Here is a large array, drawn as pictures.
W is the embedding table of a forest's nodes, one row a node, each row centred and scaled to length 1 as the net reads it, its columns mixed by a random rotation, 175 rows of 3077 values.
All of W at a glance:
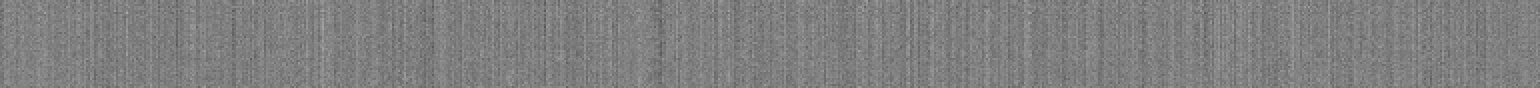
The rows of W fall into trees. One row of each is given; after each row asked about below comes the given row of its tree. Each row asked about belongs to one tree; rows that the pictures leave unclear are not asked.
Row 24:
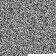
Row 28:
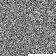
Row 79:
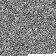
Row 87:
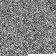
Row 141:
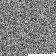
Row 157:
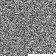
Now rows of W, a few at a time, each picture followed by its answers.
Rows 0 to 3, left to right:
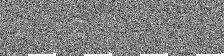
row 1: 141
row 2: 141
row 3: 24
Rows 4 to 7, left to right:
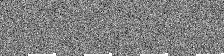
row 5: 79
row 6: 141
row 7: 141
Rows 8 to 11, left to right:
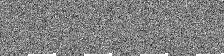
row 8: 24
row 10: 24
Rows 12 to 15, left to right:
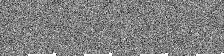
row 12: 79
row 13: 79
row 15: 79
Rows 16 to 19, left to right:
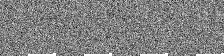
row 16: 79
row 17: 157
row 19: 28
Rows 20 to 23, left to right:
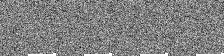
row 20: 141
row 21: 141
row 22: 157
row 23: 141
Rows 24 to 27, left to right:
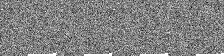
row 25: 24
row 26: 24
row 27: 87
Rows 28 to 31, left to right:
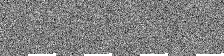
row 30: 141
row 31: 79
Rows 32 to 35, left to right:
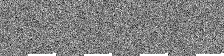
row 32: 87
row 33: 28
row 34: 157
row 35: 79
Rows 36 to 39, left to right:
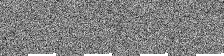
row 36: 141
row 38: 79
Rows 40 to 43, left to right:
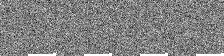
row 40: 87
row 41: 24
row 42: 157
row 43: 141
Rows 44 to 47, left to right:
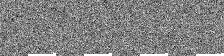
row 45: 87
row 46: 24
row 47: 24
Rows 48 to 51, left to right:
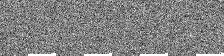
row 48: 141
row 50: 24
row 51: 141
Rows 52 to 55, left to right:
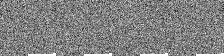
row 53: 24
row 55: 141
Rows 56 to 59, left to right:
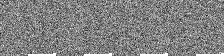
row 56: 28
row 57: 24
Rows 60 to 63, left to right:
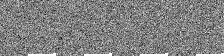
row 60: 141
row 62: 24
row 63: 24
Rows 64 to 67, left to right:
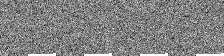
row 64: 24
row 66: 79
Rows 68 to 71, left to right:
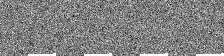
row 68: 24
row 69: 141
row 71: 28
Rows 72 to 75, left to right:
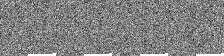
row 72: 24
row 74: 24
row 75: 157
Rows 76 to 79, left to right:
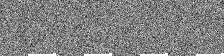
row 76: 157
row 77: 157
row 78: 141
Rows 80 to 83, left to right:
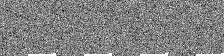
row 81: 141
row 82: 157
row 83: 24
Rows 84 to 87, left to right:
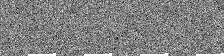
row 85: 24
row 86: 141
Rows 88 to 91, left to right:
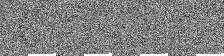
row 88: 157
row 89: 141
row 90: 24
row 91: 141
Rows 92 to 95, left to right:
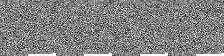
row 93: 79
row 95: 141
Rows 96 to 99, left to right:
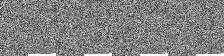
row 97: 157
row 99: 24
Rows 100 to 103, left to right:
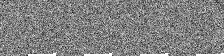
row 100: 28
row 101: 24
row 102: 24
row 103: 87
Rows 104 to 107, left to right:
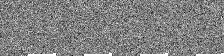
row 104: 24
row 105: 79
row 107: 24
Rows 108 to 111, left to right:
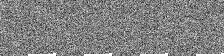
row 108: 87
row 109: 24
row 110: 24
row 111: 141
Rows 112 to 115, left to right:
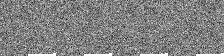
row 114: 24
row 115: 28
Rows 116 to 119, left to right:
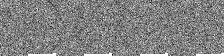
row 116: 87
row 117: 157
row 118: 79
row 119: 157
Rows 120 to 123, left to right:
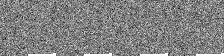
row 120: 141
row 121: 24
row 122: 157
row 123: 79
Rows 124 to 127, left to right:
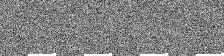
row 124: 141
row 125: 24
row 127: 87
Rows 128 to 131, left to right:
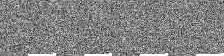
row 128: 141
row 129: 87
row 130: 24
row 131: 141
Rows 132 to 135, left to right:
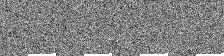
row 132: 141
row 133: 79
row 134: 157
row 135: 24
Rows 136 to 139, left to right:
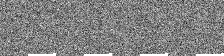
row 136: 141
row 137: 24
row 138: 87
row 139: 28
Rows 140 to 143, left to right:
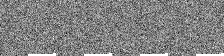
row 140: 79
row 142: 87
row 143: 141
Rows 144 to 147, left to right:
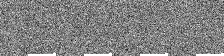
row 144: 87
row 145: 157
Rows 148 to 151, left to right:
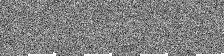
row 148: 79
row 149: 141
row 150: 141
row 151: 24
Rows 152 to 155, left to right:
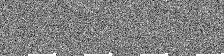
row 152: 157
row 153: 79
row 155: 87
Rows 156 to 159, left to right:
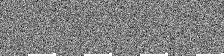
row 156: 141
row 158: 157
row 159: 141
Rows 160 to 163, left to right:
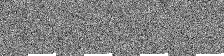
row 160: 157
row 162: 87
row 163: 141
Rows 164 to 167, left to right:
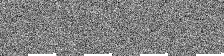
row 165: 87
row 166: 79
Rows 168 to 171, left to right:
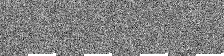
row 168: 141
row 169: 141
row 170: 157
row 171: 24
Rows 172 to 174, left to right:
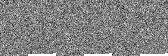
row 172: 28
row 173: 24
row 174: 79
